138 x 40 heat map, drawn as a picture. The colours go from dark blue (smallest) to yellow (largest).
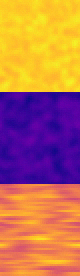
It is made of 3 by 1 panels. Panel 1,1: very high, blotchy, faint in contrast. Panel 2,1: very low, blotchy, faint in contrast. Panel 3,1: high, streaked across.
